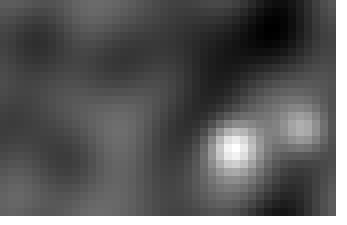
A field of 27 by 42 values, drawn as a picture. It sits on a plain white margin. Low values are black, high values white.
Histogram: skewed, a long tail of high values. Bumps: two. Mirror symmetry: none. Average level on the scale: 30%.
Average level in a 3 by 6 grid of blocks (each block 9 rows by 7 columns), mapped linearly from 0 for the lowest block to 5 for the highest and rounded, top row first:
232101 / 233245 / 333452
